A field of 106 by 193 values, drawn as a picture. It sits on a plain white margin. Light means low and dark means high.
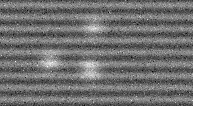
Dips: three. Stripes: horizontal, repeating 9 times. Slope: none. Histogram: bell-shaped.
